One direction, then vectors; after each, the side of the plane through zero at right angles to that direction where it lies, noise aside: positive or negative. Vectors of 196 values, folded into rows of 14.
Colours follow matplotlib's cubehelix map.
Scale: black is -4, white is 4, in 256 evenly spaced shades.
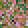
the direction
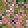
positive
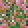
negative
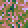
negative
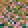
positive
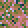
positive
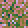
negative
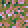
positive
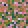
negative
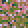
negative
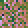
positive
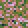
positive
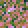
positive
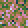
positive
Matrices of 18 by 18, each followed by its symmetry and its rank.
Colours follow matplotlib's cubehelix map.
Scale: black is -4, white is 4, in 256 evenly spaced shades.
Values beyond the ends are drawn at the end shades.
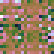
neither, rank three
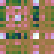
symmetric, rank two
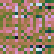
neither, rank three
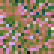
antisymmetric, full rank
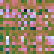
neither, rank three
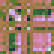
symmetric, rank two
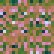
neither, rank three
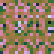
neither, rank three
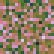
antisymmetric, full rank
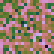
symmetric, full rank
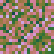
symmetric, full rank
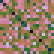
symmetric, full rank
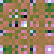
symmetric, rank two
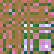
symmetric, rank two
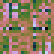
neither, rank three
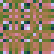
symmetric, rank two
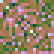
symmetric, full rank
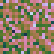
antisymmetric, full rank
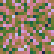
antisymmetric, full rank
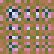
symmetric, rank two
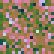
antisymmetric, full rank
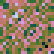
symmetric, full rank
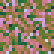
antisymmetric, full rank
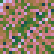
symmetric, full rank
